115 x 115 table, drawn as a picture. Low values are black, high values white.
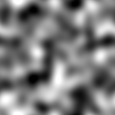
Slope: none. Mirror symmetry: none. Lone odd cells: none. Histogram: bell-shaped. Odd rows or columns: none.
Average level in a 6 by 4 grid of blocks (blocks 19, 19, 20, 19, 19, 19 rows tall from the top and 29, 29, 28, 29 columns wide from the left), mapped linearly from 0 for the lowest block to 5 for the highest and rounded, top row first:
1113 | 2213 | 0221 | 2132 | 1230 | 5203
